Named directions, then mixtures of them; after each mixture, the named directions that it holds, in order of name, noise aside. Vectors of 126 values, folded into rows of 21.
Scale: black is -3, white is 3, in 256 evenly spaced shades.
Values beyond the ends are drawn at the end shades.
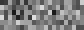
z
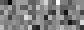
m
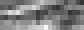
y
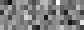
m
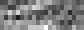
y, z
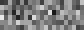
z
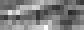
y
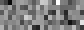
m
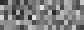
z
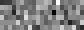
m, z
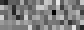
m, z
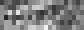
y, z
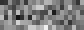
y, z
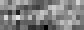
y, z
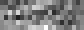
y, z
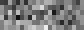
y, z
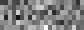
y, z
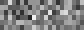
m, z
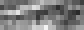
y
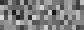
z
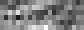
y, z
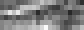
y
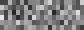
z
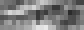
y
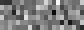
m, z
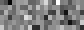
m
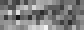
y, z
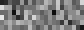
m, z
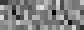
m, z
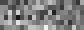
y, z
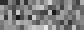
y, z
